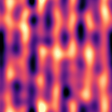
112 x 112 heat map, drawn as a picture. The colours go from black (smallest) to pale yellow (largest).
Stripes: upright, repeating 7 times. Slope: none. Histogram: bell-shaped. Lone odd cells: none. Average level on the scale: 50%.
